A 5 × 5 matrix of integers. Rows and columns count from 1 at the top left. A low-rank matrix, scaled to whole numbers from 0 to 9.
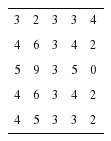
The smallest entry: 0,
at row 3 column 5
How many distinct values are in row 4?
4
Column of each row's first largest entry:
5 2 2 2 2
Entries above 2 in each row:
4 4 4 4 4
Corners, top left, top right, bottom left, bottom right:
3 4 4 2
